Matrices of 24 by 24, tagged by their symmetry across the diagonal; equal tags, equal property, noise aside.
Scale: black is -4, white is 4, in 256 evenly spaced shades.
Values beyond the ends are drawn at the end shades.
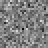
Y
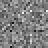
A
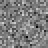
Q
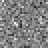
Y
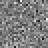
Y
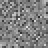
Q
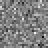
Y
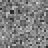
Q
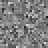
A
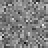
A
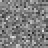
Y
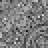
Q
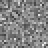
Q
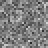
Q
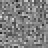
A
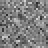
A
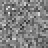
Q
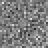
Q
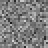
Y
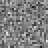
A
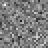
Q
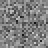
Q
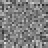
A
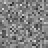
Y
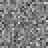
Y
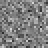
A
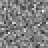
Y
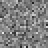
A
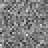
Y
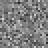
A
